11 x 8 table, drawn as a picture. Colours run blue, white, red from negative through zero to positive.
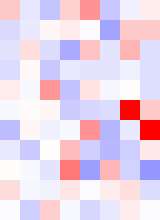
Ninth with the highest average: middle right. Average level on the scale: 50%. Roughest part: middle right.
